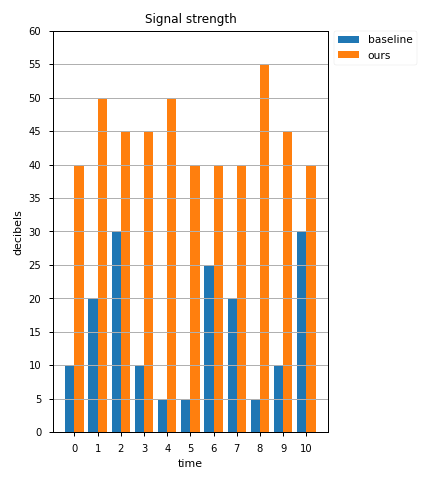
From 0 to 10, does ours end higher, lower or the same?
the same
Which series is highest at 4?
ours
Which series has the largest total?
ours
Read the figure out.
Title: Signal strength
x-axis: time, ticks 0 1 2 3 4 5 6 7 8 9 10
y-axis: decibels, ticks 0 5 10 15 20 25 30 35 40 45 50 55 60
Legend: baseline, ours
Values:
baseline: 10 20 30 10 5 5 25 20 5 10 30
ours: 40 50 45 45 50 40 40 40 55 45 40
